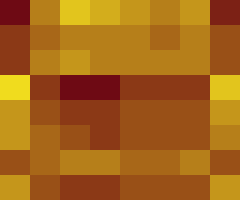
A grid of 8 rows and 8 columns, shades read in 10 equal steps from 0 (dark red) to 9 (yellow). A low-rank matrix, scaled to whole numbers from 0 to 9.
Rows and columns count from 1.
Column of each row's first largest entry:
3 3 3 1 1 1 3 1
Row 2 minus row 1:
2 -1 -3 -2 -1 -1 -1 2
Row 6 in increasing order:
2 3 3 3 3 4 5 6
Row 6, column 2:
4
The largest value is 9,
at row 4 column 1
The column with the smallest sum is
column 4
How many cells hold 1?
1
